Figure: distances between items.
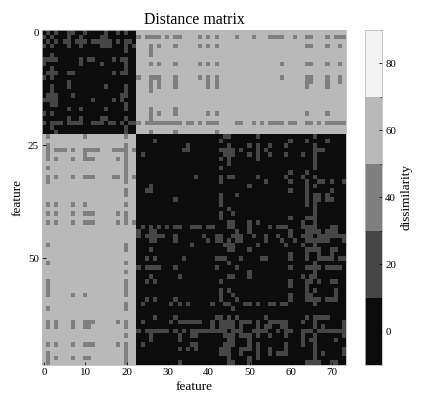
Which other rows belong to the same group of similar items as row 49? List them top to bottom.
23, 24, 25, 26, 27, 28, 29, 30, 31, 32, 33, 34, 35, 36, 37, 38, 39, 40, 41, 42, 43, 44, 45, 46, 47, 48, 50, 51, 52, 53, 54, 55, 56, 57, 58, 59, 60, 61, 62, 63, 64, 65, 66, 67, 68, 69, 70, 71, 72, 73
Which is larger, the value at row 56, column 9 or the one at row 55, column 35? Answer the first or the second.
the first
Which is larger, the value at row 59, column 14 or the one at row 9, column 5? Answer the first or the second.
the first
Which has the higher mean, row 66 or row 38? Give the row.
66
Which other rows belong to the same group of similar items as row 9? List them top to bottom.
0, 1, 2, 3, 4, 5, 6, 7, 8, 10, 11, 12, 13, 14, 15, 16, 17, 18, 19, 20, 21, 22
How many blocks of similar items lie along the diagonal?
2
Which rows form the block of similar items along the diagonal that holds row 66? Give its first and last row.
23 to 73
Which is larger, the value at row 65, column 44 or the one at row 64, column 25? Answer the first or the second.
the first
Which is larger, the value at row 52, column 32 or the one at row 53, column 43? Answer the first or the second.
the first
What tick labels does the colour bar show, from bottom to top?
0, 20, 40, 60, 80
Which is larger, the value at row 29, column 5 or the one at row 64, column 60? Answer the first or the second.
the first
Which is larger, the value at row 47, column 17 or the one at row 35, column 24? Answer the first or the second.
the first
